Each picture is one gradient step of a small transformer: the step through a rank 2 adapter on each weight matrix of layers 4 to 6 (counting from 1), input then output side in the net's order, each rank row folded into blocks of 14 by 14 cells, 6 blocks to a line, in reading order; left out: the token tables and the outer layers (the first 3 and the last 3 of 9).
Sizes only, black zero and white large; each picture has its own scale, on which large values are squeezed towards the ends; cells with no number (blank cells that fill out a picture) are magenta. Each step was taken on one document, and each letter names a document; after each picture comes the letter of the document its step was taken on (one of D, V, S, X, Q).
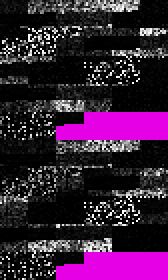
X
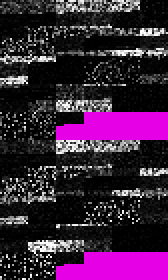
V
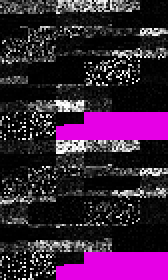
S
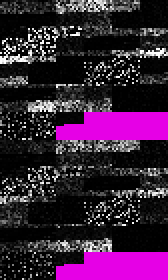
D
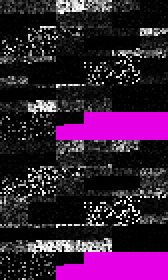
X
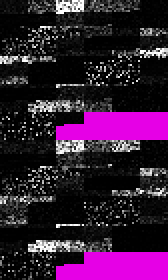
S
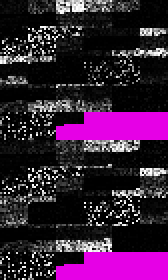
X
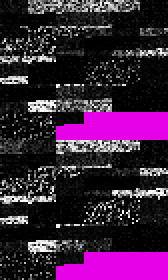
V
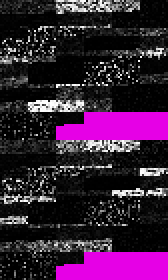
V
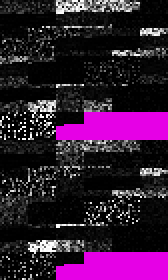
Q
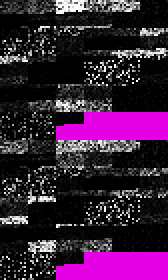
Q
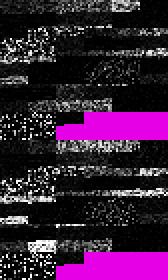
V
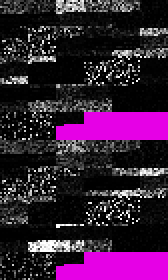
Q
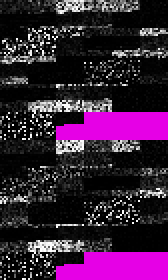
S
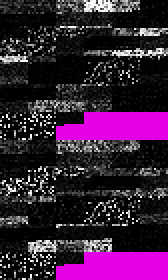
V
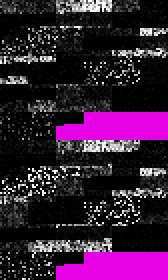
X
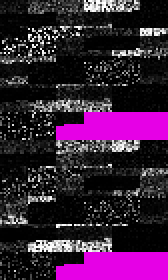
X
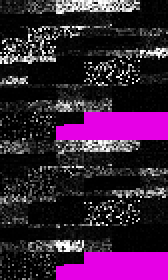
Q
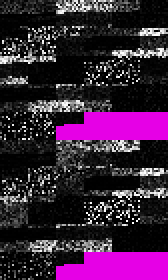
S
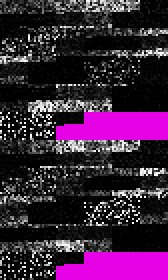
D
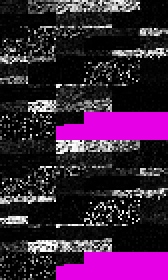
V
